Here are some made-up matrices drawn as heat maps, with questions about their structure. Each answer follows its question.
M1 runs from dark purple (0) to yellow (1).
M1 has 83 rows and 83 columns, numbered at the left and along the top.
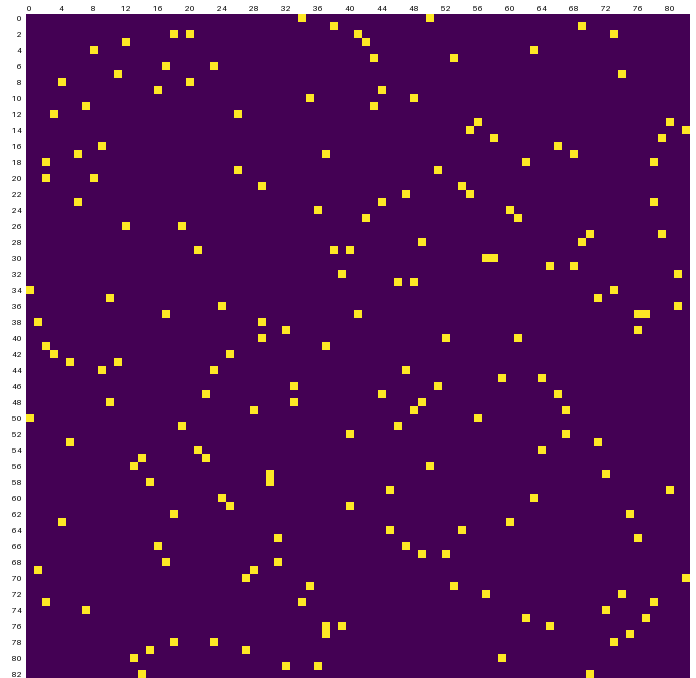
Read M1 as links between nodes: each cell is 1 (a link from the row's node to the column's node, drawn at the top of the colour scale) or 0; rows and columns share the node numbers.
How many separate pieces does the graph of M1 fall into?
1
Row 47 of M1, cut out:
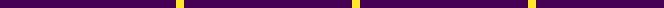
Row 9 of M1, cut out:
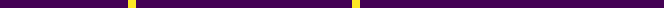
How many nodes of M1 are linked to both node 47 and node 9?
1
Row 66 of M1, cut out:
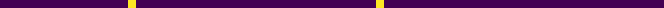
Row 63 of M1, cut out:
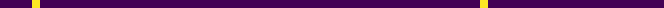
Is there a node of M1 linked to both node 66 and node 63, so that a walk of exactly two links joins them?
no
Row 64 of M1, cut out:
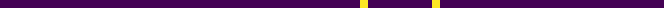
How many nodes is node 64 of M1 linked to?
2
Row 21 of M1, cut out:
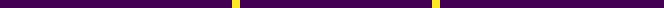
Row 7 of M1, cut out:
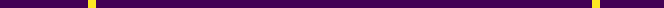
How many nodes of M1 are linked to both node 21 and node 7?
0
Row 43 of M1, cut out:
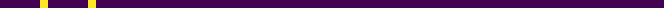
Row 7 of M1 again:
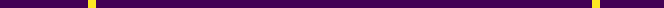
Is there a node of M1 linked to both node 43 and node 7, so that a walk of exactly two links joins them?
yes
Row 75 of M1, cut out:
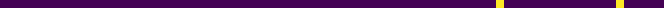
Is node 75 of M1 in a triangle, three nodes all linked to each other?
no
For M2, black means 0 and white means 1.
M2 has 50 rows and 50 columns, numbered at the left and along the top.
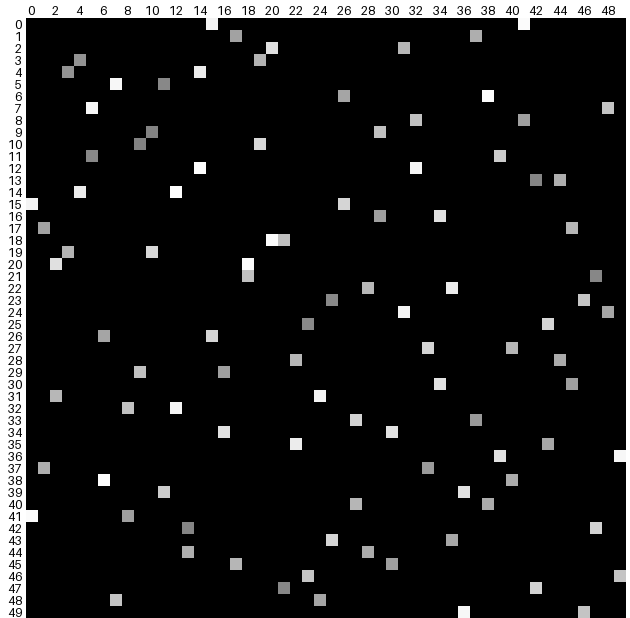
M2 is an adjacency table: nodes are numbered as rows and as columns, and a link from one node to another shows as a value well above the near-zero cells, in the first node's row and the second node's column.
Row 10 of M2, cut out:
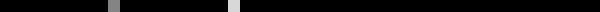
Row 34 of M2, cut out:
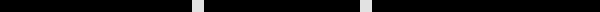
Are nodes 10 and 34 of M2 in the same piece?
yes
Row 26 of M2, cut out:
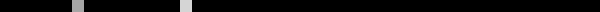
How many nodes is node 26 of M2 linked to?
2
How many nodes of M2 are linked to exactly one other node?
0
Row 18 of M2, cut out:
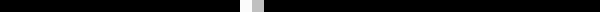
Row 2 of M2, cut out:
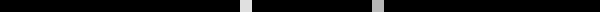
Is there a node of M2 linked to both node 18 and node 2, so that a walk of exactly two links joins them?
yes
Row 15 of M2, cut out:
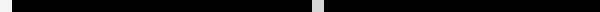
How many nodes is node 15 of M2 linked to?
2
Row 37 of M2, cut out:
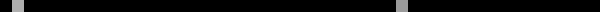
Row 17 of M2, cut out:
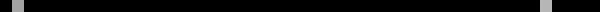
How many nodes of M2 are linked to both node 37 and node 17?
1
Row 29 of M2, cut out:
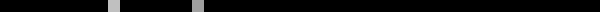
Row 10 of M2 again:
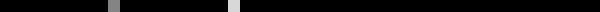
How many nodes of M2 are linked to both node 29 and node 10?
1
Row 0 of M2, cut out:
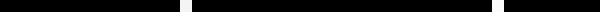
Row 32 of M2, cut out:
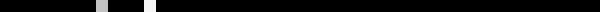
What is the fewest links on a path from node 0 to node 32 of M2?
3
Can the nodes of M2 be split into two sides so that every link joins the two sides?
yes
